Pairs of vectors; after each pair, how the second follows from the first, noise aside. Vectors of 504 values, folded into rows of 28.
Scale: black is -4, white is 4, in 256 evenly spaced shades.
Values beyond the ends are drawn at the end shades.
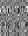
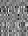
negated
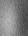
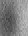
negated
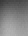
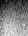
scaled up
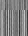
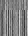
negated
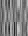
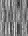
negated
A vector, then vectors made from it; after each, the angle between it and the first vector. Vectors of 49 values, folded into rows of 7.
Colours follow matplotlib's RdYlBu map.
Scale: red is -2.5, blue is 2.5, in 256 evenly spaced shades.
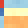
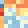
nearly opposite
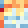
nearly opposite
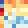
nearly opposite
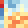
nearly parallel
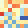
partly opposed
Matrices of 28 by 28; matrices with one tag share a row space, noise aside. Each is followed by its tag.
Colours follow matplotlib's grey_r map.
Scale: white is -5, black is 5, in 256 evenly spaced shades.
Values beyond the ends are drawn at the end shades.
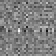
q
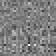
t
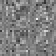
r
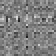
q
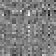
t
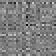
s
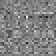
q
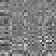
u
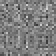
q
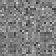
s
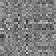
q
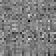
t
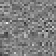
u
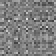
q
